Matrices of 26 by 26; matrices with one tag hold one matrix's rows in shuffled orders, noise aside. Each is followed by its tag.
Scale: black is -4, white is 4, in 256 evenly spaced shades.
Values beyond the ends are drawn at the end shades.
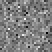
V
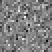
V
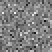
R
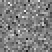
V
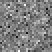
V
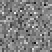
R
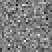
V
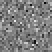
R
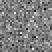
R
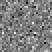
R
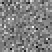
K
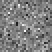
V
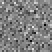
R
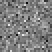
V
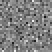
R
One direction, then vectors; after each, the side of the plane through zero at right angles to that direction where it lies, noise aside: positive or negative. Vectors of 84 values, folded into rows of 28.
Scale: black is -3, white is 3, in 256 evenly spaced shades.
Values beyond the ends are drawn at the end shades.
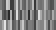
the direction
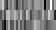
negative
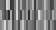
positive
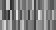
positive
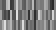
positive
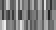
positive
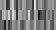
negative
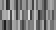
negative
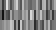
positive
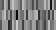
negative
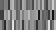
negative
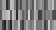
negative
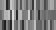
negative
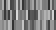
positive
